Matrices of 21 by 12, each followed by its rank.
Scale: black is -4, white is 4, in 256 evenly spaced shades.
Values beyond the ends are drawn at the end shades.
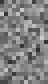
full rank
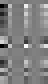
one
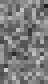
full rank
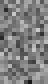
full rank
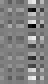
one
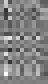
two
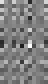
two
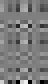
one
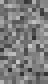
full rank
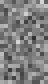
full rank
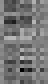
two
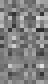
two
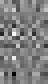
two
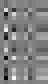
one
